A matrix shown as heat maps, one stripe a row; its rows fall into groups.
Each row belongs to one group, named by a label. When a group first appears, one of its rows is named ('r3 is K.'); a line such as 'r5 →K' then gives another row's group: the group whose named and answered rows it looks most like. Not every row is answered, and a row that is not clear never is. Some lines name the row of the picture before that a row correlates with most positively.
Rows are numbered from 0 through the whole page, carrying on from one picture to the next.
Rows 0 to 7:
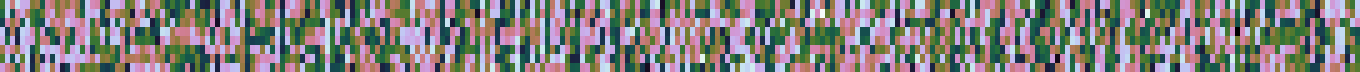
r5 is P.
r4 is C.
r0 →P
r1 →P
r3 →C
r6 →P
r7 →P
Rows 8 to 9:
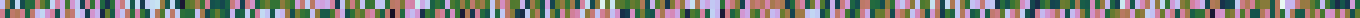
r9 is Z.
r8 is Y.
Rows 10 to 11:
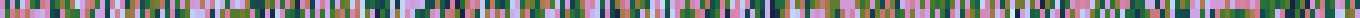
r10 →C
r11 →C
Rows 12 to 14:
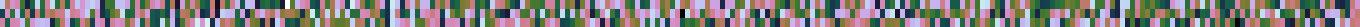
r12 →Y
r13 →P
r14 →C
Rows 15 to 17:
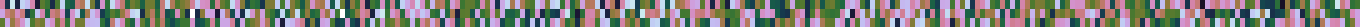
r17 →P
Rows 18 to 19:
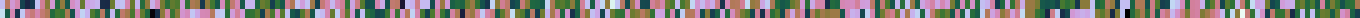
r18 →Y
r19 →C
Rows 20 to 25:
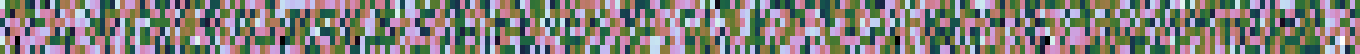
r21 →Z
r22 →P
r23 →Z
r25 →P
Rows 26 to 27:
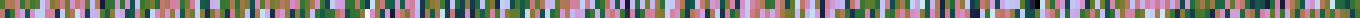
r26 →Z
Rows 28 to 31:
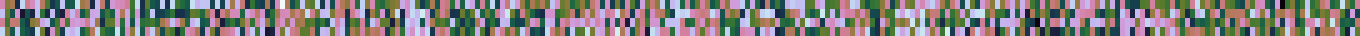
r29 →Y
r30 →Z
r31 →Y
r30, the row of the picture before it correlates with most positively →26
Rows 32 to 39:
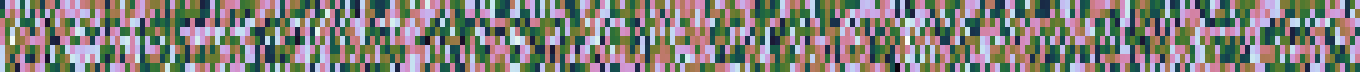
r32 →P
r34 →Y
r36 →C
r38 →Y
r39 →C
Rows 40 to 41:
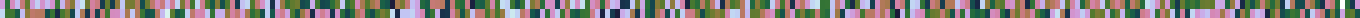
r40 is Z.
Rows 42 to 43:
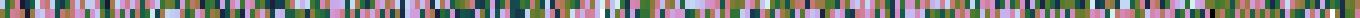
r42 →Y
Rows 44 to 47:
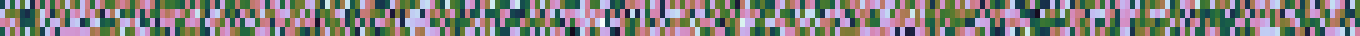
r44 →P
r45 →Z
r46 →Y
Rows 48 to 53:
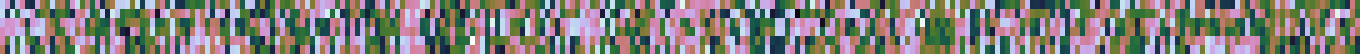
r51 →Z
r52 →C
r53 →C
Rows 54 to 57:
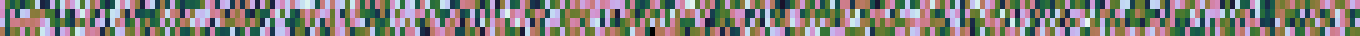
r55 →C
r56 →C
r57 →Z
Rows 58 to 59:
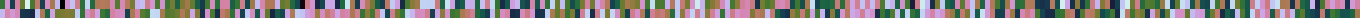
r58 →P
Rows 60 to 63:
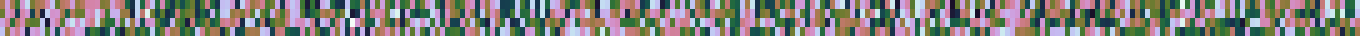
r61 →P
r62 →Y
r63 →Z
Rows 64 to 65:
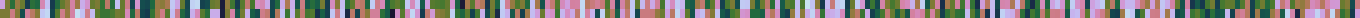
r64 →Z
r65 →Z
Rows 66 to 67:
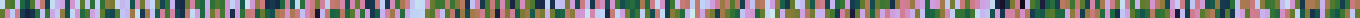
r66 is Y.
